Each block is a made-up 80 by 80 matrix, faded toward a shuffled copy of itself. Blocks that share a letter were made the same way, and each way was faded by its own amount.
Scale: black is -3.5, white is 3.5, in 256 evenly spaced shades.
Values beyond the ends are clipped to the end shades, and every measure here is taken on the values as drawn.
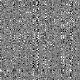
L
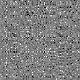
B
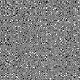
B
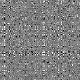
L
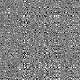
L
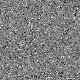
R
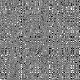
L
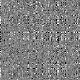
L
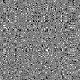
B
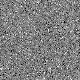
R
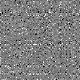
B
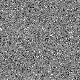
R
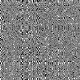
L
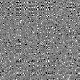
B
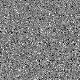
R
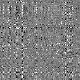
L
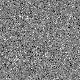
R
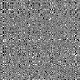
L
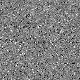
R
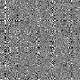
L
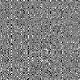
L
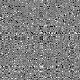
B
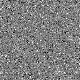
R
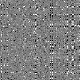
L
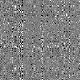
L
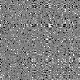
B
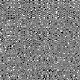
B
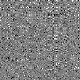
B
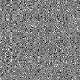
B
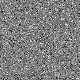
R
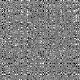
L
